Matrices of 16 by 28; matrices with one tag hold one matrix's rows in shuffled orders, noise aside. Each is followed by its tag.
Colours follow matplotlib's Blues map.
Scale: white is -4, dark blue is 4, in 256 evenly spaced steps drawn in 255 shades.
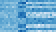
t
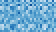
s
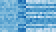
t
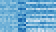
t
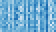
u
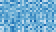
s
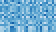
s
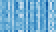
u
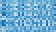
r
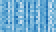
u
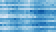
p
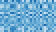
s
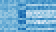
t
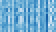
u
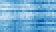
p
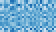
s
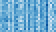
u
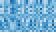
s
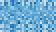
s
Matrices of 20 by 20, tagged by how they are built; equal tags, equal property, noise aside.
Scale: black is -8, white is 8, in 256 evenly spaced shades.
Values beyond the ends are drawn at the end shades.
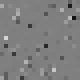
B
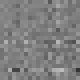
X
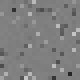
B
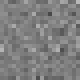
X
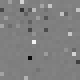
B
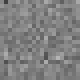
X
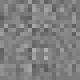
X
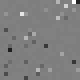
B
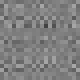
X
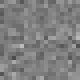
X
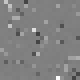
B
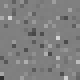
B
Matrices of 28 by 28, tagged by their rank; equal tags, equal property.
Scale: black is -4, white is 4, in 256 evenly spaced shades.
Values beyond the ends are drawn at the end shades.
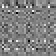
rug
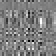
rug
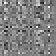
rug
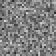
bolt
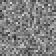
bolt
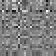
rug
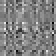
rug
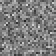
bolt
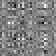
rug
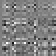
rug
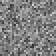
bolt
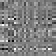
rug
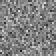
bolt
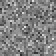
bolt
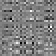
rug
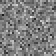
bolt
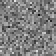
bolt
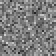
bolt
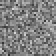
bolt
